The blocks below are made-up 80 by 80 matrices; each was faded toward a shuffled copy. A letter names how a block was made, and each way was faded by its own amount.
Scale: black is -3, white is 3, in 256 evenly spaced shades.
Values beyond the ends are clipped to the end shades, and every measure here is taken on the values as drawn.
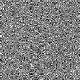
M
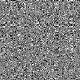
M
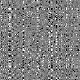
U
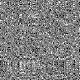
M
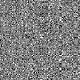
M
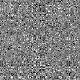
M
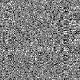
M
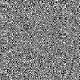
M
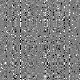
U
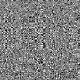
M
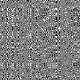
U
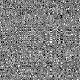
M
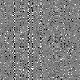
U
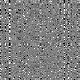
U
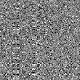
M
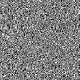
M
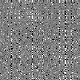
U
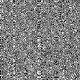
M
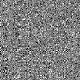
M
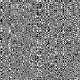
U
